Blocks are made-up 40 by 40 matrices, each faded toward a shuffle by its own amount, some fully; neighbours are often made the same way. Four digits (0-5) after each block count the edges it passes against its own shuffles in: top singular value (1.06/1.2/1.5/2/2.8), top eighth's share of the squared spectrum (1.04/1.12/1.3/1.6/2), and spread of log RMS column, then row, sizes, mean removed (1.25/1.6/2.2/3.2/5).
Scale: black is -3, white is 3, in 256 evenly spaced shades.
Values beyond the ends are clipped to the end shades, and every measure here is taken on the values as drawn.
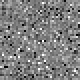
0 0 0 0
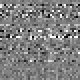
2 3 0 4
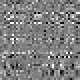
4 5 2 3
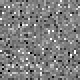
2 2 0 1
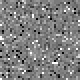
0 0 0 0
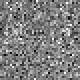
3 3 1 1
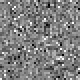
0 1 0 0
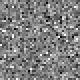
2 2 0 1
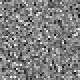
0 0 0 0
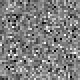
2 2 1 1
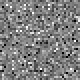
0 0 0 0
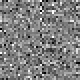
3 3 2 1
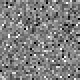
0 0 0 0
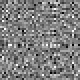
4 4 2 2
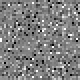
2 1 0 0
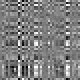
5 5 4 3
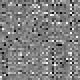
4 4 2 2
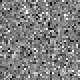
1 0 0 0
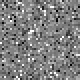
1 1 0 0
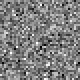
1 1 0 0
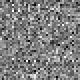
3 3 1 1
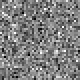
2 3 1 0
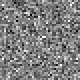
0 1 0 0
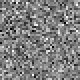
2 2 0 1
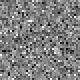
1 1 0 0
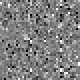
3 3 2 0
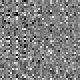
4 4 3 1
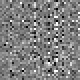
4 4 3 1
